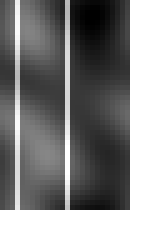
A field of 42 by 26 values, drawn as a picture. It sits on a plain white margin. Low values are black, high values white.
Ninth with the lowest average: top right. Histogram: skewed, a long tail of high values. Average level on the scale: 30%. Odd lines: columns 4 and 14.
